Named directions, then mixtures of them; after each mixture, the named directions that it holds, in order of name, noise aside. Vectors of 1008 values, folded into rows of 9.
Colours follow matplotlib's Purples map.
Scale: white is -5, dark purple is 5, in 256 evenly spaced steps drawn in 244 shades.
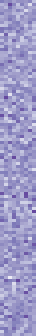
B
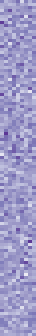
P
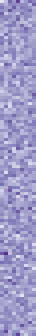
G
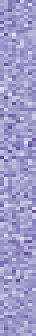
B, G, P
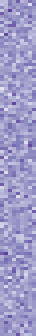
B, G, P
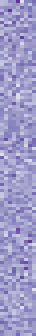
G, P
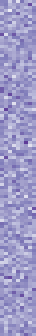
B, G, P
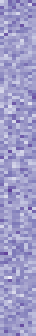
B, G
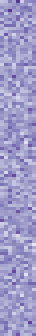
G, P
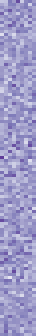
B, G, P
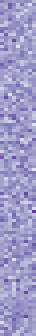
B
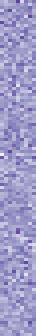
G, P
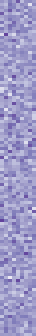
B, G, P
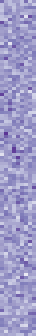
G, P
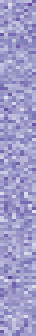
B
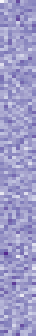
B, G
